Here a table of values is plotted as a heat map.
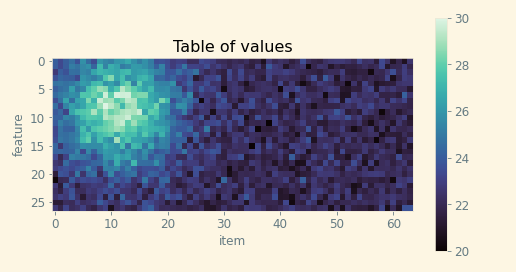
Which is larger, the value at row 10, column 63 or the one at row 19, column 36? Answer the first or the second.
the second
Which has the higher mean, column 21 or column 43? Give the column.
21
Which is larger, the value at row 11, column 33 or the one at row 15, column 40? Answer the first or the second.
the first
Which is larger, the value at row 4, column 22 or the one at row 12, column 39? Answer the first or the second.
the first
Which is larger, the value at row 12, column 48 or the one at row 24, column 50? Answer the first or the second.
the second
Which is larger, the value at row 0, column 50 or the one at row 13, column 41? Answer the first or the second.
the first
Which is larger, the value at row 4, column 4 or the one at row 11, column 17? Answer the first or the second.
the second
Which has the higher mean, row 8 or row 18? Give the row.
8
